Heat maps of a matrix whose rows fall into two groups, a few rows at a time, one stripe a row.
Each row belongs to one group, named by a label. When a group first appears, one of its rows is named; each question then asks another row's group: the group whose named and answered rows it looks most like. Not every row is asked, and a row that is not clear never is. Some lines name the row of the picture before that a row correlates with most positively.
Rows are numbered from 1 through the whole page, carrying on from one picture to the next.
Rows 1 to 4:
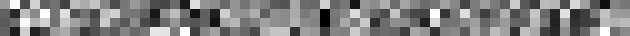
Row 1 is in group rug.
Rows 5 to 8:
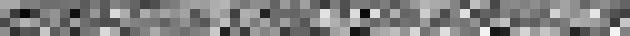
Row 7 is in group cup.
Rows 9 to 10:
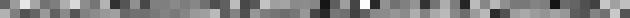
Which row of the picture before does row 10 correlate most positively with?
8
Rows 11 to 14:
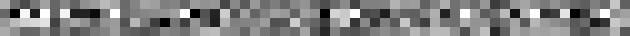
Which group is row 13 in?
rug
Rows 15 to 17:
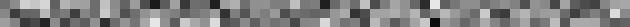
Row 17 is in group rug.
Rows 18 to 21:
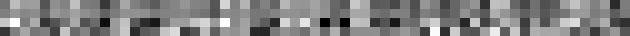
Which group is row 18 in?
cup
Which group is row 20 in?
cup
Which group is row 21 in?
cup
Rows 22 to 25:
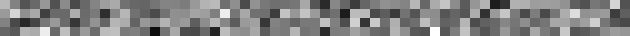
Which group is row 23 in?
cup
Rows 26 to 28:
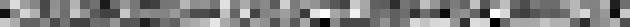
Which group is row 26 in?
cup
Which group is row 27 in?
cup
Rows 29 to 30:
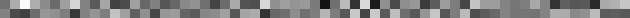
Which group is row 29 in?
rug
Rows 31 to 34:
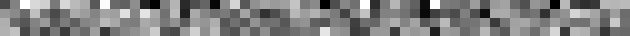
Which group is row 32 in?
cup
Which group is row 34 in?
rug
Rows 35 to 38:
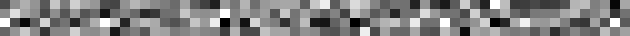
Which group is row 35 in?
cup
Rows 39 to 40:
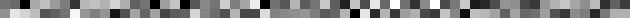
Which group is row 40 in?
rug
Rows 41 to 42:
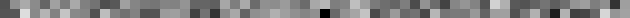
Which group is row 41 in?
cup
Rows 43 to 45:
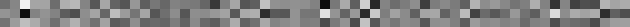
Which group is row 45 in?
rug
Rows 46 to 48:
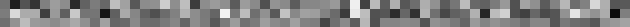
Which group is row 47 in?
cup
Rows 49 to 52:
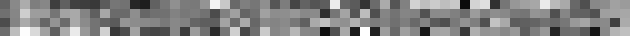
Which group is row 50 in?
rug
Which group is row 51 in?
cup
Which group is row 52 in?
rug
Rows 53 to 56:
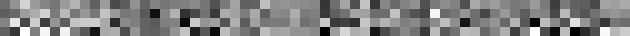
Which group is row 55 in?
rug
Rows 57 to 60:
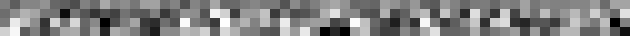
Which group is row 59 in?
cup
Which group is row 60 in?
cup
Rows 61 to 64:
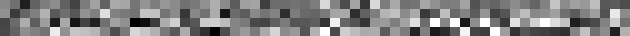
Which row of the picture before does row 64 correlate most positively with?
59
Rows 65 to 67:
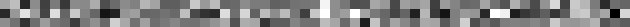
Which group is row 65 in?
rug
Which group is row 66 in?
cup
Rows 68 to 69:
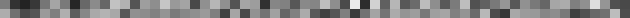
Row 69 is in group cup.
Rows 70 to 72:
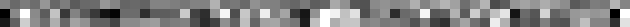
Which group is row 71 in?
cup
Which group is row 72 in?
cup
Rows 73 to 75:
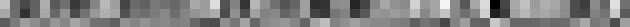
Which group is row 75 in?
cup
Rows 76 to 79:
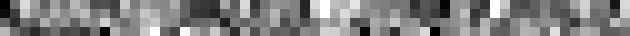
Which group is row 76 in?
cup
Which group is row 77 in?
cup
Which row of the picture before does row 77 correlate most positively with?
75
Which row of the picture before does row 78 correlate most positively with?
74
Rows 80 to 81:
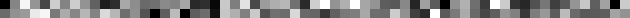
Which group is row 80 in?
cup
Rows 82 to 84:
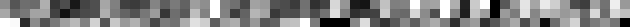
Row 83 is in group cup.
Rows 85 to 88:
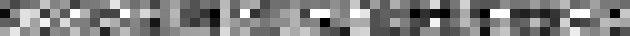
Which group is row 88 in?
cup
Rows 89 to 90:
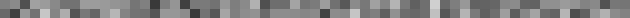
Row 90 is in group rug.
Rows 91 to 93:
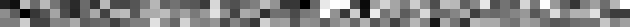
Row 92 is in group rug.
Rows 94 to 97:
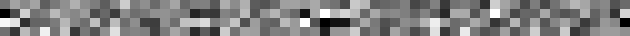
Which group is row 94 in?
cup
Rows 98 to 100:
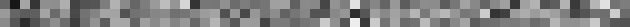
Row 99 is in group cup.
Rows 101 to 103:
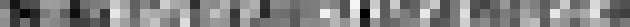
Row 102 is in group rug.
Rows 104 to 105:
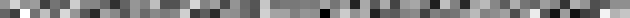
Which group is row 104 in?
rug
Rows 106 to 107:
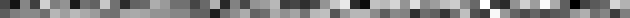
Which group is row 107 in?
cup
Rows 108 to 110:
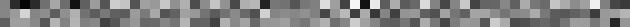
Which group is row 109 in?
rug
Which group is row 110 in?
cup
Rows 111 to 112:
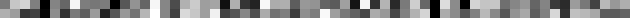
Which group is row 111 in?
rug
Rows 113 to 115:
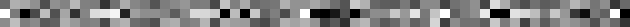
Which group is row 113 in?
cup
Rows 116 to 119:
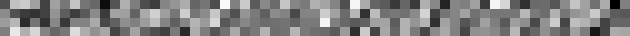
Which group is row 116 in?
cup
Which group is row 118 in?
rug
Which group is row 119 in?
rug
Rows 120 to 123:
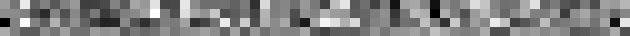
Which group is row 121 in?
rug
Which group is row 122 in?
cup
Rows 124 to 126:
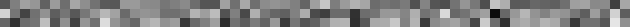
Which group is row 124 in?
cup
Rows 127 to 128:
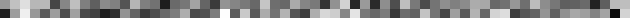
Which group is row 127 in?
rug
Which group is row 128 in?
cup
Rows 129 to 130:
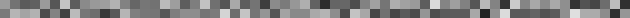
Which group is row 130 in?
cup
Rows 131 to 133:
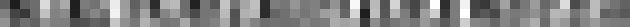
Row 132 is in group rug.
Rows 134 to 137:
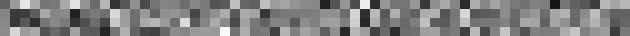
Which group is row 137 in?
cup
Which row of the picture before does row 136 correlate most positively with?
133
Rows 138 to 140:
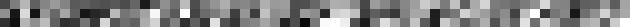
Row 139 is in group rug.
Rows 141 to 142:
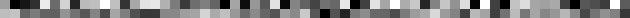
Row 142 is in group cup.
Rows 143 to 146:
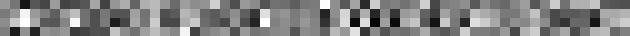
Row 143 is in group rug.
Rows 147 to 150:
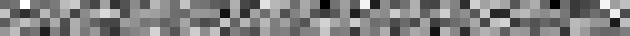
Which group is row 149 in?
cup
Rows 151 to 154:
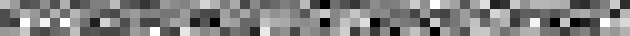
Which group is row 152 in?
cup
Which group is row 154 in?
rug
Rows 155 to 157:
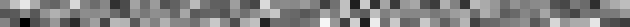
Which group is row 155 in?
rug
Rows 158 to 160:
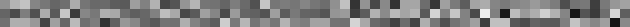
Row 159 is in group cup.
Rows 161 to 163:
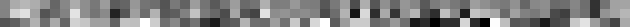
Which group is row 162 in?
rug
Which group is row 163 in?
cup
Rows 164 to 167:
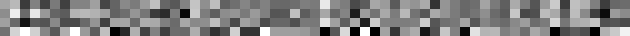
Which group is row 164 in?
rug
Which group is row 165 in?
rug
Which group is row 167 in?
rug
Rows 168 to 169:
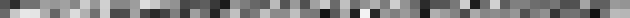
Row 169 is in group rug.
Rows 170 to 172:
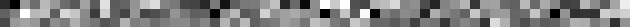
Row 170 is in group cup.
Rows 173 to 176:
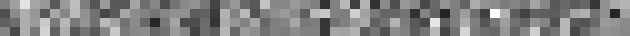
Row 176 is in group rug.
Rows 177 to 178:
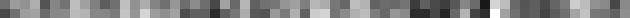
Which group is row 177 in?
cup
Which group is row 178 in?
cup
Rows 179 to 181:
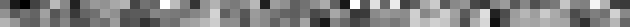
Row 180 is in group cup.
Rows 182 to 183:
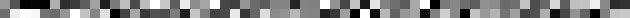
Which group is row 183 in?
rug
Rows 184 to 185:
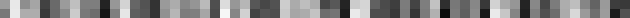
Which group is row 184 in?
cup
